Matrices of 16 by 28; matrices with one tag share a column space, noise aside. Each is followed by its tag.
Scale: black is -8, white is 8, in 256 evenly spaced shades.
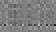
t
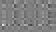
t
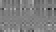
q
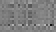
t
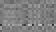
t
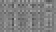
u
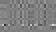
t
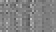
u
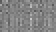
u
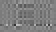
t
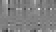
q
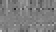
q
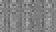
u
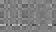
t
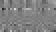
q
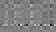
t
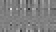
q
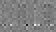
t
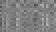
u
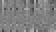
q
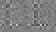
t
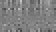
q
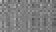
u
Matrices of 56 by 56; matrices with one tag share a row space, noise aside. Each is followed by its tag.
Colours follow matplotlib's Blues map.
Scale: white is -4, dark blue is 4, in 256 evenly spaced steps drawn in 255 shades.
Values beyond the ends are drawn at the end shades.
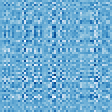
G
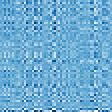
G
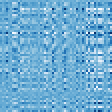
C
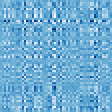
G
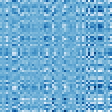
C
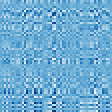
G
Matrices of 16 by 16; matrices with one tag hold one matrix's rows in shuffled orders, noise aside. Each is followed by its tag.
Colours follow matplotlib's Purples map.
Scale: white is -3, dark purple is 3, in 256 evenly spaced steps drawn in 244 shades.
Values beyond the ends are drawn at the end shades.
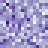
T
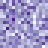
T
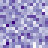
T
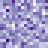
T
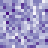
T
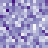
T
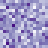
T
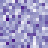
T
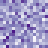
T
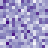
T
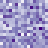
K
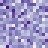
T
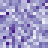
T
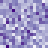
T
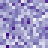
T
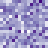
K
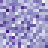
T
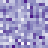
K
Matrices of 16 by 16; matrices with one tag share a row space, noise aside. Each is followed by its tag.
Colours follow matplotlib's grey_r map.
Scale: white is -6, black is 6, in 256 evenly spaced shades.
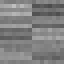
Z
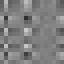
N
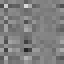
N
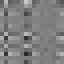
N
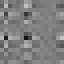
N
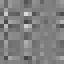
N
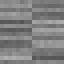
Z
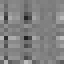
N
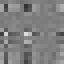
N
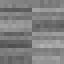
Z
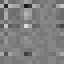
N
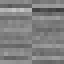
Z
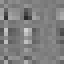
N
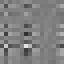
N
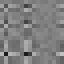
N
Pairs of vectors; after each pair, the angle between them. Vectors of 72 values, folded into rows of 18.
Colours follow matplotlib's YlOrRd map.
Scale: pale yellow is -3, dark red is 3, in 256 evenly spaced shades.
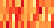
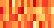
orthogonal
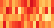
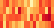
nearly opposite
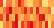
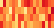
nearly opposite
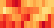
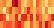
partly aligned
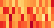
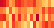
partly opposed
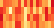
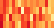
orthogonal
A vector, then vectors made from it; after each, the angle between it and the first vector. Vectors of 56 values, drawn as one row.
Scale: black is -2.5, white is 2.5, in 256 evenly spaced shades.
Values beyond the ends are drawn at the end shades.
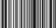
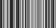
partly opposed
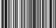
nearly parallel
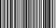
partly opposed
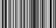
nearly parallel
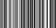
partly aligned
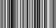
orthogonal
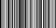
partly opposed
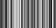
partly aligned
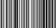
orthogonal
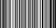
partly aligned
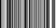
partly opposed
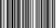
nearly opposite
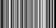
orthogonal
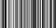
nearly parallel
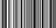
nearly parallel
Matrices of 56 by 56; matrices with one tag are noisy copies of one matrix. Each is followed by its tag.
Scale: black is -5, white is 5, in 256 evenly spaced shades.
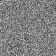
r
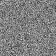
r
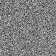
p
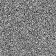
p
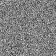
r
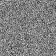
r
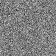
p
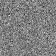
p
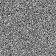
p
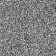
r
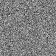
p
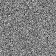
p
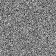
p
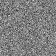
p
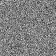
r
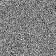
r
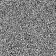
r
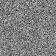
p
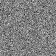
p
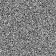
p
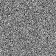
p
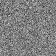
p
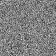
r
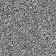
p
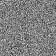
r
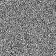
r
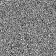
r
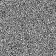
r
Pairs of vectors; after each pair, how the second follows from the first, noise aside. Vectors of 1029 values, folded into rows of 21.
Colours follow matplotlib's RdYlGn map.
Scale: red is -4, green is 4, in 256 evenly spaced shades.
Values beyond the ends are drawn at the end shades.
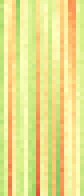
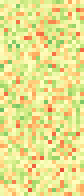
shuffled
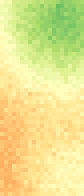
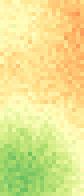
reversed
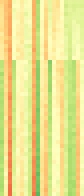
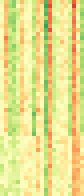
reversed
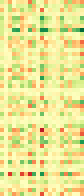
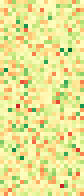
shuffled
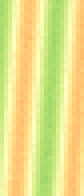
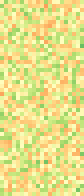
shuffled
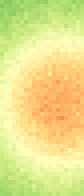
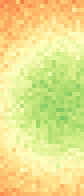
negated
